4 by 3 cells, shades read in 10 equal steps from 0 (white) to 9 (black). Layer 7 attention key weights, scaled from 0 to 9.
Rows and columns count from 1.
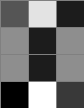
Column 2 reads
1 8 8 0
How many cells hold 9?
1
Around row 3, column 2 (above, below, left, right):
8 0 4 4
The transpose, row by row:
6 4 4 9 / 1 8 8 0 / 8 4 4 7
